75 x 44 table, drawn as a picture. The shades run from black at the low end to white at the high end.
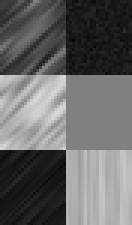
The table splits into 3 rows of 2 panels. Panel 1,1: low, slanting up to the right. Panel 1,2: very low, fine-grained, faint in contrast. Panel 2,1: high, slanting up to the right. Panel 2,2: middling, flat. Panel 3,1: very low, slanting up to the right, faint in contrast. Panel 3,2: high, streaked downward, faint in contrast.
